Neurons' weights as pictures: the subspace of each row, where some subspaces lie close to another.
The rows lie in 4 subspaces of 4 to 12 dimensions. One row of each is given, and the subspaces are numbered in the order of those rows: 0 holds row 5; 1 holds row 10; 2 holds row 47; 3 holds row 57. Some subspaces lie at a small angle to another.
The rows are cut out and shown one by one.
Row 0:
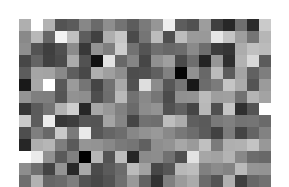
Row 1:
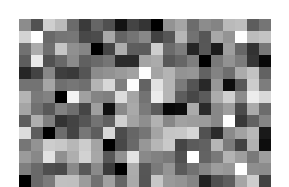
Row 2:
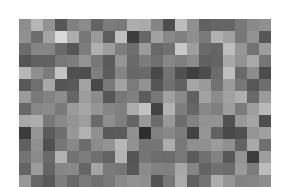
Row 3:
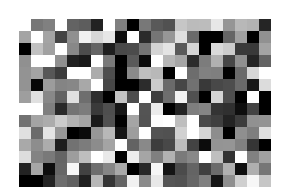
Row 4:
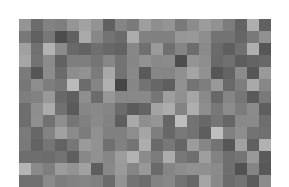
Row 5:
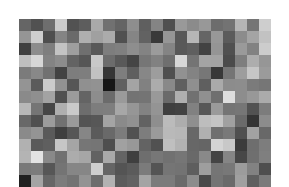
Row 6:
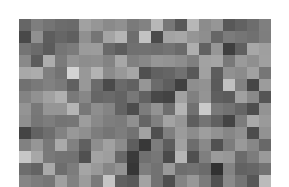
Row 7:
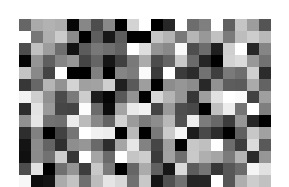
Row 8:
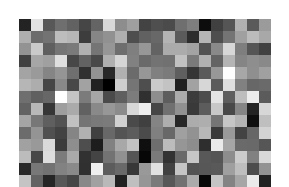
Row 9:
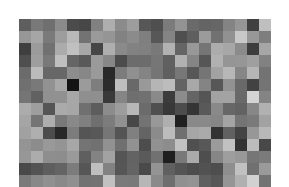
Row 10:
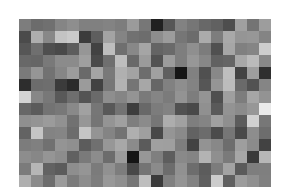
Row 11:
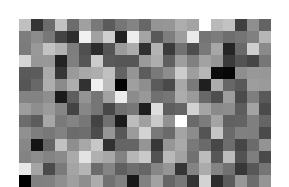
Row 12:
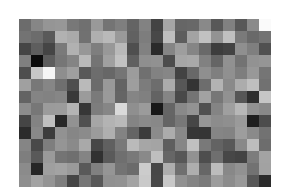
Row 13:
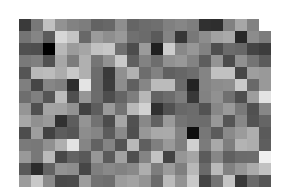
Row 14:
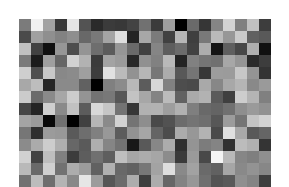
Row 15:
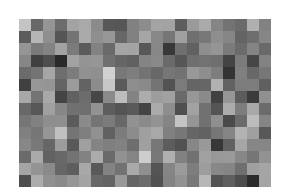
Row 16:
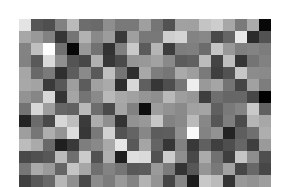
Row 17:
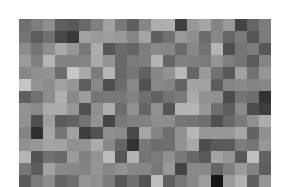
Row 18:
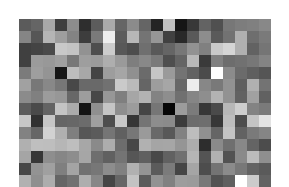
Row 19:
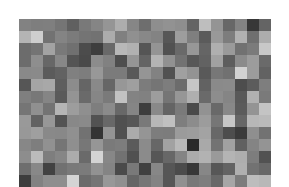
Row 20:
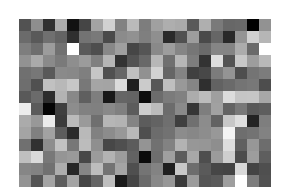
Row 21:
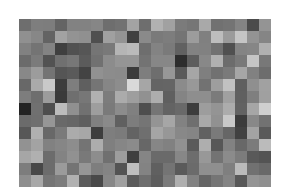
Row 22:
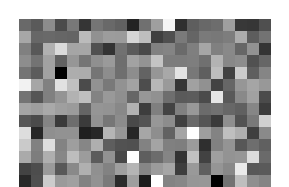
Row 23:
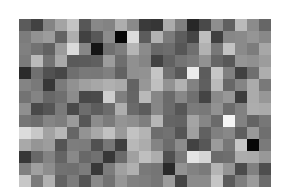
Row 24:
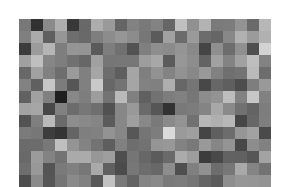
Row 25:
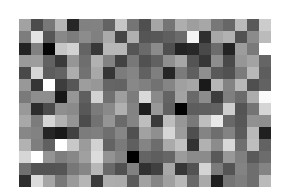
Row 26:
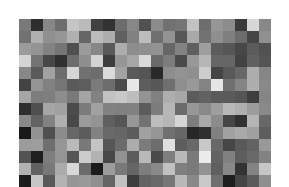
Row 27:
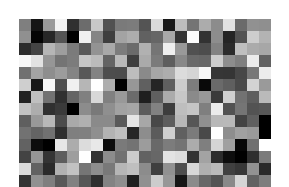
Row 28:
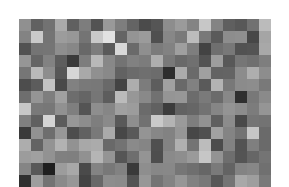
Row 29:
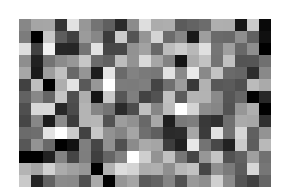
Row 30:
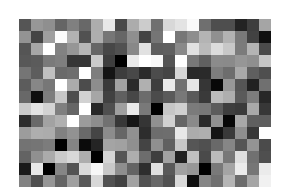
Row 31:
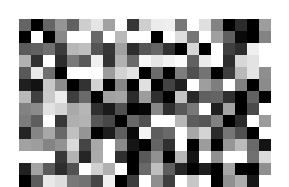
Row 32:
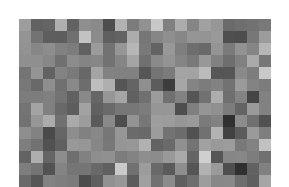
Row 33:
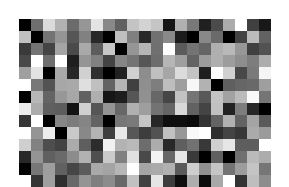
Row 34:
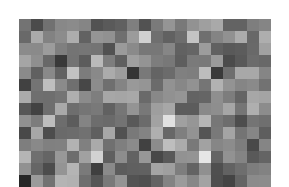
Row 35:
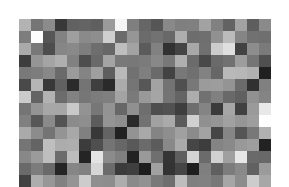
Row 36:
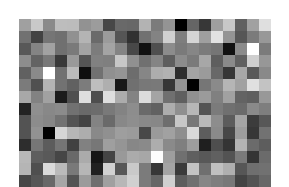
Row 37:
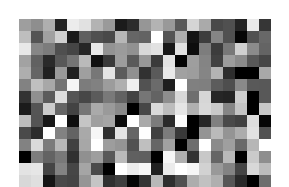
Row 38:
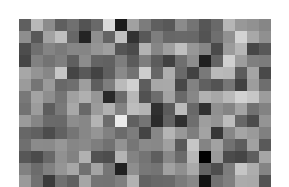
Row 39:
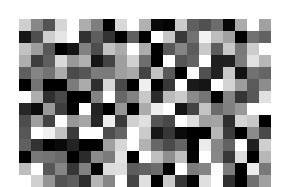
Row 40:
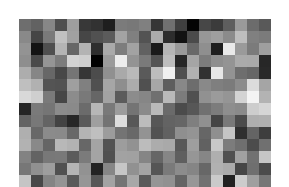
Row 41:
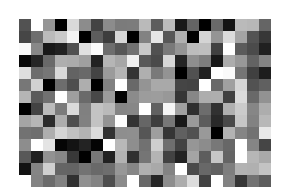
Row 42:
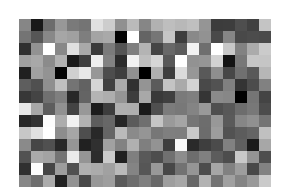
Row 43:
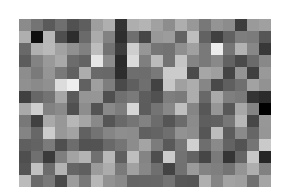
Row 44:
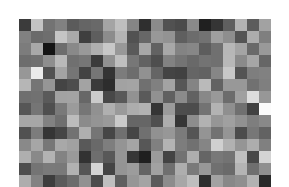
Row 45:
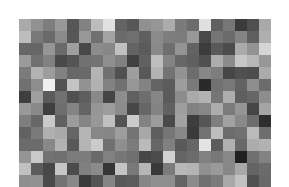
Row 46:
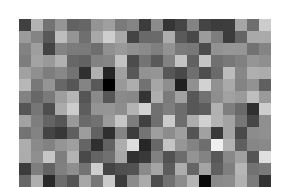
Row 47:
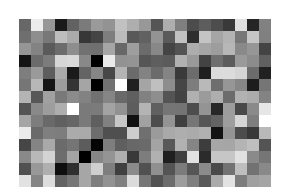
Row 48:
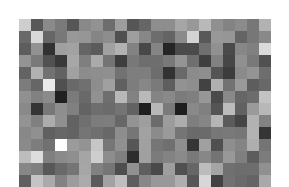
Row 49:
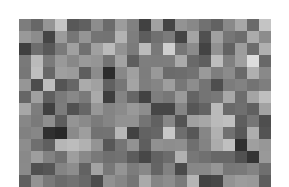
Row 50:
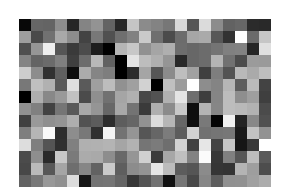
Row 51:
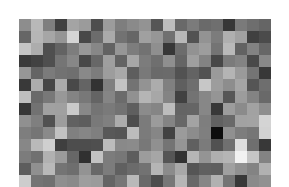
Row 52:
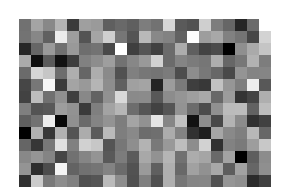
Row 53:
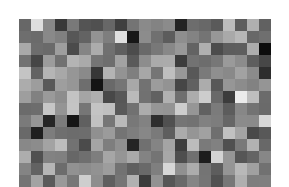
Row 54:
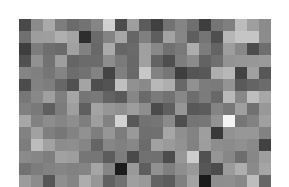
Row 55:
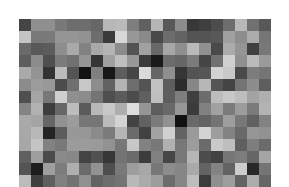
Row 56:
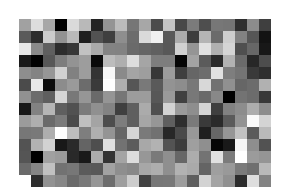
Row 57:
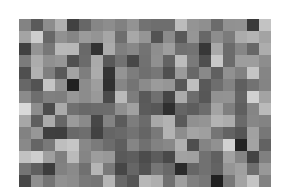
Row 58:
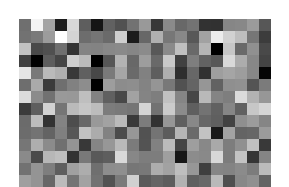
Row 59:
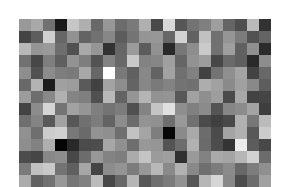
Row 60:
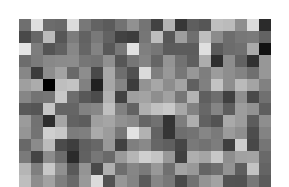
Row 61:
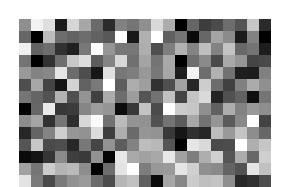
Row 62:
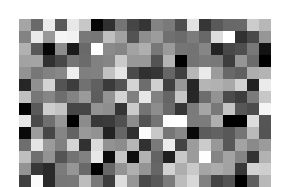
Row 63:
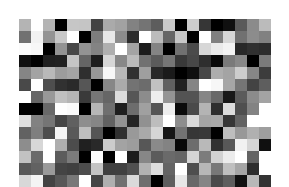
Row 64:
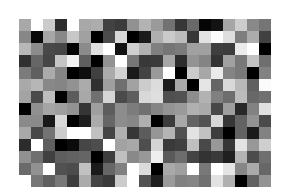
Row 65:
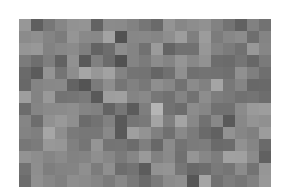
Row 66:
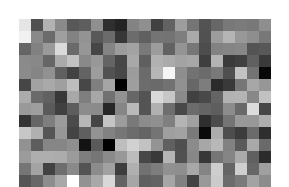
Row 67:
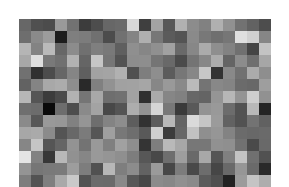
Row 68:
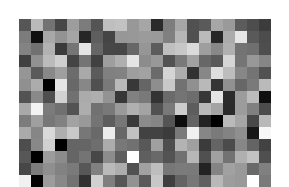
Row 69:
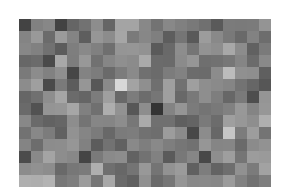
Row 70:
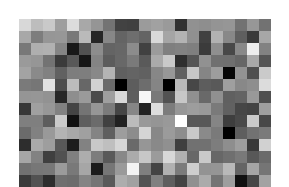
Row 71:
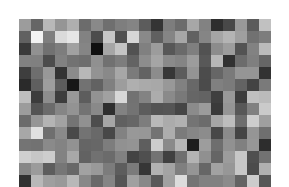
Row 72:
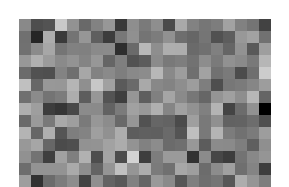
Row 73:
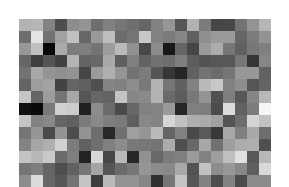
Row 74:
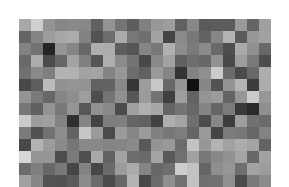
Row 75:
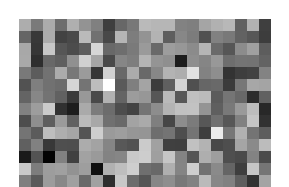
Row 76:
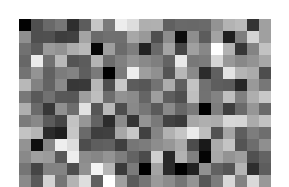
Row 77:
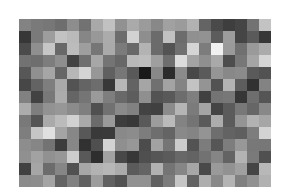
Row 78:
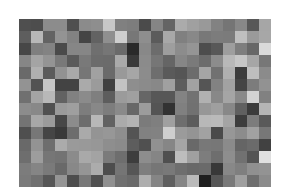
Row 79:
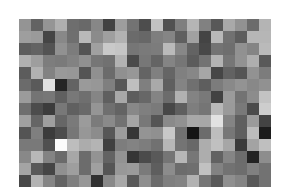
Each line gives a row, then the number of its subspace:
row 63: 0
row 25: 0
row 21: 2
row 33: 2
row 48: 0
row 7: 1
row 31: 1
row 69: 2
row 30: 1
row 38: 1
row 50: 2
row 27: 3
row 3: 2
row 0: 2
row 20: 2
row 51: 3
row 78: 1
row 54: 1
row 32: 1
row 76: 2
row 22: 1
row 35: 2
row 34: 2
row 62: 2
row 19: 2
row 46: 0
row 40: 1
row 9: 3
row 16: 2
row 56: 0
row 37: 2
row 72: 2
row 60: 1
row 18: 1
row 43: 1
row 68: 0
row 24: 1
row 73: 0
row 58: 1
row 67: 2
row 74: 2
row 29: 0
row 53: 1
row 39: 1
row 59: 3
